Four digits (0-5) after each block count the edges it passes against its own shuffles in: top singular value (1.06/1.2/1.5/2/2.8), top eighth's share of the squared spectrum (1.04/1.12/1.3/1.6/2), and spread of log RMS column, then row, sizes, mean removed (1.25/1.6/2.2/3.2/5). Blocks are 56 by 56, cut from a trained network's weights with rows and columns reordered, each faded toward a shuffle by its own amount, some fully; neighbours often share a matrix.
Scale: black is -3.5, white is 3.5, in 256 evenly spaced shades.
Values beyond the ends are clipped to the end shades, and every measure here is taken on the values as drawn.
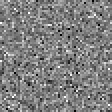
0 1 0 0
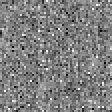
1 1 0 0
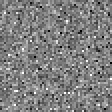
0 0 0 0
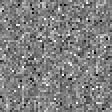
2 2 0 1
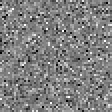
0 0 0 0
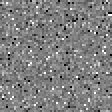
0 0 0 0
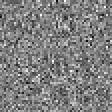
3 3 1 2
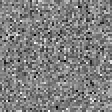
2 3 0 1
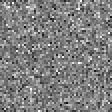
0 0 0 0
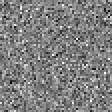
0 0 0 0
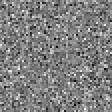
0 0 0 0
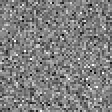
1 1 0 0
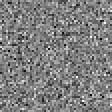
1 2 0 0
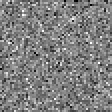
0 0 0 0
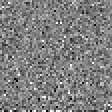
2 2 0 1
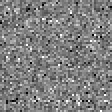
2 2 0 1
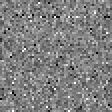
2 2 0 0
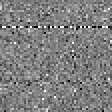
3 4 0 2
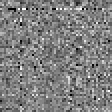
3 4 2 2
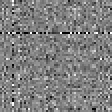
3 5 2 2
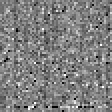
2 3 0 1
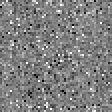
1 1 0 0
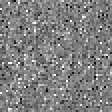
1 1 0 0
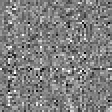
2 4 3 2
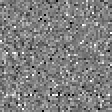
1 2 0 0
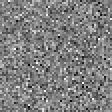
0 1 0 0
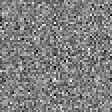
3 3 1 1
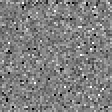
1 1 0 0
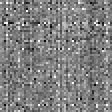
3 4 1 3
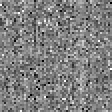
2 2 1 1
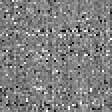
2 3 0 2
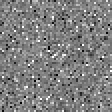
0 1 0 0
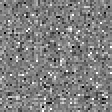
2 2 0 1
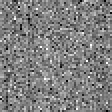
2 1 0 0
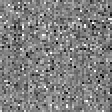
2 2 0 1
